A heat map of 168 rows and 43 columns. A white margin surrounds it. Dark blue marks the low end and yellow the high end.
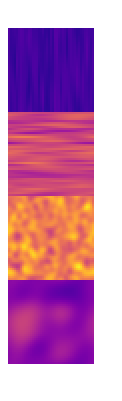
The table splits into 4 rows of 1 panel. Panel 1,1: very low, streaked downward, faint in contrast. Panel 2,1: middling, streaked across. Panel 3,1: high, blotchy. Panel 4,1: low, smooth.
